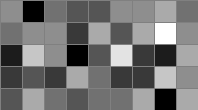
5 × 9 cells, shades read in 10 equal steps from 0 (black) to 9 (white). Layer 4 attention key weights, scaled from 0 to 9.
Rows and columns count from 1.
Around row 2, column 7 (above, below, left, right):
5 2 3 9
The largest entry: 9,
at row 2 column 8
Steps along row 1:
down up down same up same up down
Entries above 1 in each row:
8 9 6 9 8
